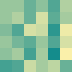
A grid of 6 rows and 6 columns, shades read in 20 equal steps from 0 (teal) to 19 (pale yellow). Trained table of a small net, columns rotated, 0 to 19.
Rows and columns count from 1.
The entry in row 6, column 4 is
12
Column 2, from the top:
11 13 5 8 12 5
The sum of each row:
57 65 65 57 57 57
